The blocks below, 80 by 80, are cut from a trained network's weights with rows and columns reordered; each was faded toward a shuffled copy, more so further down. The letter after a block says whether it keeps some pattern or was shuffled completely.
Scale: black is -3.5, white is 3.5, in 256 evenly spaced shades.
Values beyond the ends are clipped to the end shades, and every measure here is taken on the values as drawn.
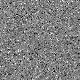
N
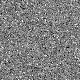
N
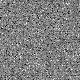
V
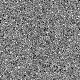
N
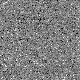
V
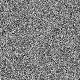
N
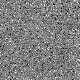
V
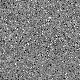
N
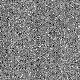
V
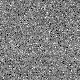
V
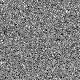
N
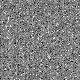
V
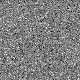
N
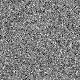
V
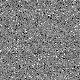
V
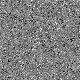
N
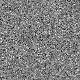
V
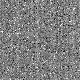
V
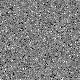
N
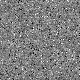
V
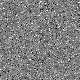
N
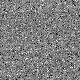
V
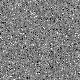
N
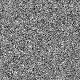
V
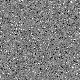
N
